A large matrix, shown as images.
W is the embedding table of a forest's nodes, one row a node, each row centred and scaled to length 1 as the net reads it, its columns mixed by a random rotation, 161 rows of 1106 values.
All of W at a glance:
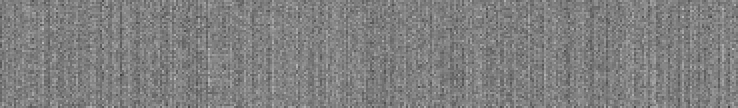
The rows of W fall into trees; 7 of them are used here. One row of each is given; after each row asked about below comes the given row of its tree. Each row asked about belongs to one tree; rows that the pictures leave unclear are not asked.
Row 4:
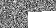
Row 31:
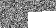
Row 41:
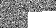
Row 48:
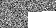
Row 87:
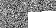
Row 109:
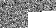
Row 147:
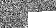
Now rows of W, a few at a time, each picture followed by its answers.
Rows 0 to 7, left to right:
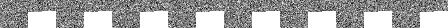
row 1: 41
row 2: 87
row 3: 87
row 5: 147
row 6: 31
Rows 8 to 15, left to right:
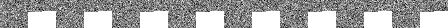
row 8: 87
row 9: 4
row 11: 4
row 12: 4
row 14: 48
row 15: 147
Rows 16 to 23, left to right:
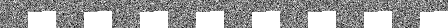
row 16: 4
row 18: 109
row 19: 41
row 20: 48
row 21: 4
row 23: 41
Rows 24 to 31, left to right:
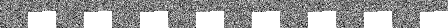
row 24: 48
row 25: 48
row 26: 48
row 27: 31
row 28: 41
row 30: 87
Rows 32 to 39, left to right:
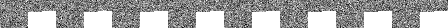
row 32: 31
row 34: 41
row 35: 41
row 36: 87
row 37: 4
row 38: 147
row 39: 41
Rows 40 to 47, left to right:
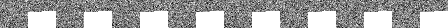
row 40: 31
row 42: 48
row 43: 87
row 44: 48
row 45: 31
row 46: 48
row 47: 4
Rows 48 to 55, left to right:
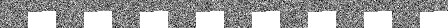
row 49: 4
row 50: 48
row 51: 87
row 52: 109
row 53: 147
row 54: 4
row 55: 48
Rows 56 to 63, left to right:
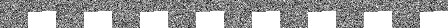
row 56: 48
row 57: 4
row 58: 31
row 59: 87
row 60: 4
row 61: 109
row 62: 41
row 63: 87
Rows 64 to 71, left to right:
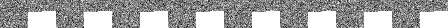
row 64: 41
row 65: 31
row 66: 4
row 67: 31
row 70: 147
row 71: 31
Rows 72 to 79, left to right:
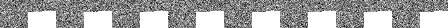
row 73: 109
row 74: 87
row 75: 4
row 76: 48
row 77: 87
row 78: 87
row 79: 48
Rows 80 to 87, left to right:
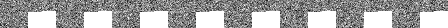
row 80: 48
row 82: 87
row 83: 87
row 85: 48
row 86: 41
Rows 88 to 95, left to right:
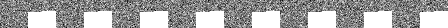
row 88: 48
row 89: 87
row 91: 109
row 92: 48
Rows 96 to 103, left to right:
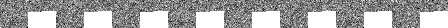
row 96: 31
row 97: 4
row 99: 31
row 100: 4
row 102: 31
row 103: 109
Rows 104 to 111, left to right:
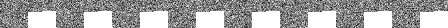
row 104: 48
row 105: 87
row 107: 41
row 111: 48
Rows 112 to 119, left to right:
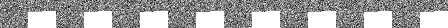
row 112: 41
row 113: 48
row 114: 87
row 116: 109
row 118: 87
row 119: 48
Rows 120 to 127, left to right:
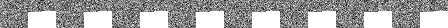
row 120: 87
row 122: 48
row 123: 87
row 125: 48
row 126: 48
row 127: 87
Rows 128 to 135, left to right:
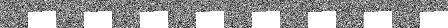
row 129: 31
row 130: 109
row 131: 31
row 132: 87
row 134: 41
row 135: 87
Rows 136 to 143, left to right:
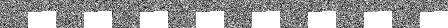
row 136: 48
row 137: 109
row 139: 147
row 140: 41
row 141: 48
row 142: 87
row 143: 48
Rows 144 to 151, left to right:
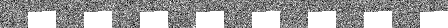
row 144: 31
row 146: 87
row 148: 48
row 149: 4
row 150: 41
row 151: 87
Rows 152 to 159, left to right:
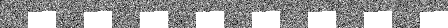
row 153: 87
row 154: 41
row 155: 109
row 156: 109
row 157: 4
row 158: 109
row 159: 87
